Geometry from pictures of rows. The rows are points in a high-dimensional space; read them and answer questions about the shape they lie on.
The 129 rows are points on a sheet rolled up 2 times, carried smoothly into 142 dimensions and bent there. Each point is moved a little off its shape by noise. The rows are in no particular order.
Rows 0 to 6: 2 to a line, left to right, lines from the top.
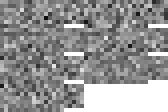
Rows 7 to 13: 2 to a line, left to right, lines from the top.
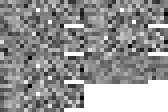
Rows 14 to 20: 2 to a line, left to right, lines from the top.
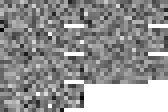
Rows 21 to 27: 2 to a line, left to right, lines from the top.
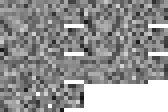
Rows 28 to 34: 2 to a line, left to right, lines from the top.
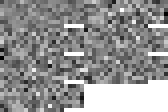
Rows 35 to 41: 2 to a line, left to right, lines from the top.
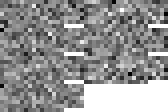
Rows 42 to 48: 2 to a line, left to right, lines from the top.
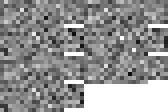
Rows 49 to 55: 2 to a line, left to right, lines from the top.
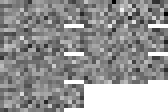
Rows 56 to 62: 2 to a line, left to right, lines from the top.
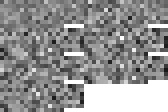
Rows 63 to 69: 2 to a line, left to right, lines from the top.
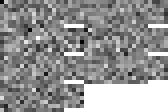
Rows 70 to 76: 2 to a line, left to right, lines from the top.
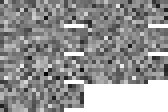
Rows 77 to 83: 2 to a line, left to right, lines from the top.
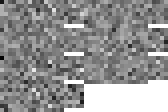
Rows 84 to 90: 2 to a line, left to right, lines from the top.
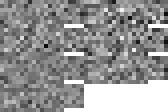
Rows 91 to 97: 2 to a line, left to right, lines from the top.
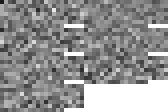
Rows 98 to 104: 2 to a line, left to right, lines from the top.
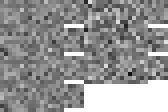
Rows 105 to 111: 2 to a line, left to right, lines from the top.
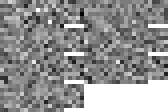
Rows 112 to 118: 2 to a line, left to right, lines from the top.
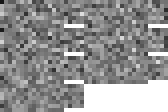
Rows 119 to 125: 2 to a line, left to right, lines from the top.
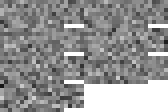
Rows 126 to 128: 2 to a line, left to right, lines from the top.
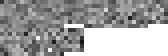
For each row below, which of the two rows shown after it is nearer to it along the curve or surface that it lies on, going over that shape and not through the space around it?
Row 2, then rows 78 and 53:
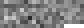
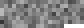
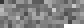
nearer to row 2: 53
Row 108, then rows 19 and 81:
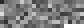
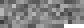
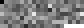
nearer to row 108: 81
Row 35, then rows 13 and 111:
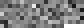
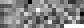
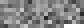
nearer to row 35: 13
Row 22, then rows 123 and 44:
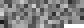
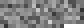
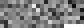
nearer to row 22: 44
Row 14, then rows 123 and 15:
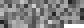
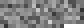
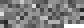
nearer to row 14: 15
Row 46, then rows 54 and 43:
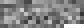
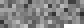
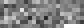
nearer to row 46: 43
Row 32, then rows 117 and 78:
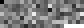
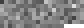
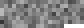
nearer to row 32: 78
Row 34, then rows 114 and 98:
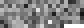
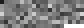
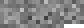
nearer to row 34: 114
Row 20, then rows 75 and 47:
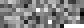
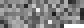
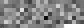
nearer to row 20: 75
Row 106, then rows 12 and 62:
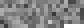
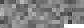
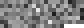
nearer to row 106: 12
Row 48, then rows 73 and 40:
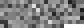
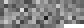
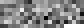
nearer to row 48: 40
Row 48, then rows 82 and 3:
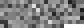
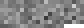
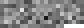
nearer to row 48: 3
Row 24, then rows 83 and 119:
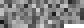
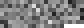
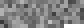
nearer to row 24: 83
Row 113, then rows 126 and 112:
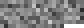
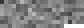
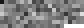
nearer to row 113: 126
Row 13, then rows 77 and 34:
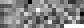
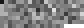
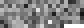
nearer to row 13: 34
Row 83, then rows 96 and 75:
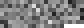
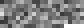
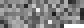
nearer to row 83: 75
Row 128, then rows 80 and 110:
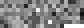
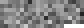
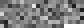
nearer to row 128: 110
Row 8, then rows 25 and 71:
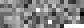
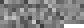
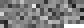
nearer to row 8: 71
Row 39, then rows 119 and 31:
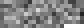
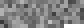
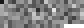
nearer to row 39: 119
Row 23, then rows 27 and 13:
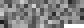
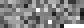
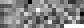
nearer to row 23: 27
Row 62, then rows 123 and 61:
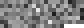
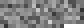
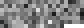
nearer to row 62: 61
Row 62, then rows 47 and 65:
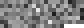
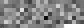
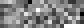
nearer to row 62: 65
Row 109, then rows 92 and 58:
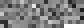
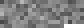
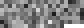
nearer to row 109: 58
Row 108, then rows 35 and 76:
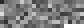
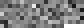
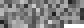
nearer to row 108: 35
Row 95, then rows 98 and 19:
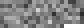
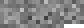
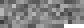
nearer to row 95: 19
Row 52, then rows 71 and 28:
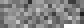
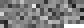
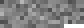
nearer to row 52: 28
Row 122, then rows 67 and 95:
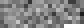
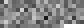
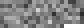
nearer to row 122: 95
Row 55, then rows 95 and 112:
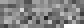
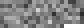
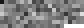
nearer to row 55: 95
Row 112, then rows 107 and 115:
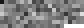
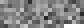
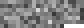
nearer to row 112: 107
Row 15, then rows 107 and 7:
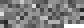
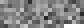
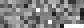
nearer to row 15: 7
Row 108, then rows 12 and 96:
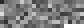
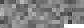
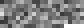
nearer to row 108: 96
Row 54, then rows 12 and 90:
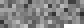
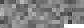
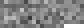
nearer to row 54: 12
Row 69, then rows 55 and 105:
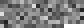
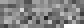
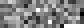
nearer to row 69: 105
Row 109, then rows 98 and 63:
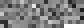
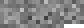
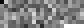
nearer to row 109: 63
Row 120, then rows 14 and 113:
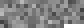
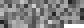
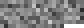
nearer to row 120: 113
